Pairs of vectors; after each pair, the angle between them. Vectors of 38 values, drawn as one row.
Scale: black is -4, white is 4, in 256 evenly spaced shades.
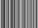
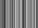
partly aligned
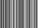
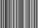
nearly parallel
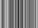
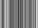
nearly parallel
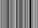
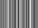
nearly opposite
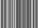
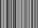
nearly opposite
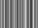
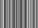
partly opposed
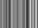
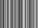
partly opposed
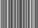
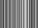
orthogonal
